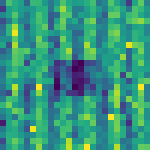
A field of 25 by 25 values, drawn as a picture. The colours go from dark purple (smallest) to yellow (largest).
There is no overall slope. The centre is the ninth with the lowest average. Stripes running up and down repeat 6 times from left to right. An odd patch, lower than its surroundings, sits in the centre.
